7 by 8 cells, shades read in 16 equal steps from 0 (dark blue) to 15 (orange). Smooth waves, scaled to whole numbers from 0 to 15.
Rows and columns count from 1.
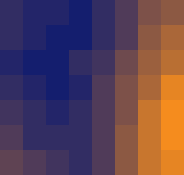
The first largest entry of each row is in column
8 8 8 8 8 8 8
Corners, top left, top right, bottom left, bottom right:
2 8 5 14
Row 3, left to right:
1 0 0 2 3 6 9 11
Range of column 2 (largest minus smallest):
4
